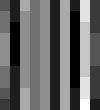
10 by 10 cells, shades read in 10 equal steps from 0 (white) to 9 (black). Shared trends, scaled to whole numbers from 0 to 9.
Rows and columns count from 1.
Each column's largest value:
7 9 4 5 4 8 3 9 2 8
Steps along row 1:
up down up down up down up down up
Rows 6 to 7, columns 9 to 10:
2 6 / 2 7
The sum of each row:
53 54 56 54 54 54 55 54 53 54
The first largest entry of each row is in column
2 8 2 2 2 2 8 8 2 2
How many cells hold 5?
14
